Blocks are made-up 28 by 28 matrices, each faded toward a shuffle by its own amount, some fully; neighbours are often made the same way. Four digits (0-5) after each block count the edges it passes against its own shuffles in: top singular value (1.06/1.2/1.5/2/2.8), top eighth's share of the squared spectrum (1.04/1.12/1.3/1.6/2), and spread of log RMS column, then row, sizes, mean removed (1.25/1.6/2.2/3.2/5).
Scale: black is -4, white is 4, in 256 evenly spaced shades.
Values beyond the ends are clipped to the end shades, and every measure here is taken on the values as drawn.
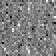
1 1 1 0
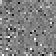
0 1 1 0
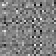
3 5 2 2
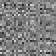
3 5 2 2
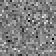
2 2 0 0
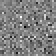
3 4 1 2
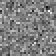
0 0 0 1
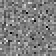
0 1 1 0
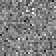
0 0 0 0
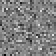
0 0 0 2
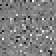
3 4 1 2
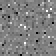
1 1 0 0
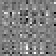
4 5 3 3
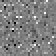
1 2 0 0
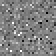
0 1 0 0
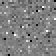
0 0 0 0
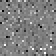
1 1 0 0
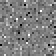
0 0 0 0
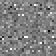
1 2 0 2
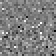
0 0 0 1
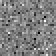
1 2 0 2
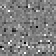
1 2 0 2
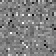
1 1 0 1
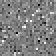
1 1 0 0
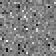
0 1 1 0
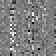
2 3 3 0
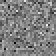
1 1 0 1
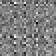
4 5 2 2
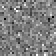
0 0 0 0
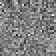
2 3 0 1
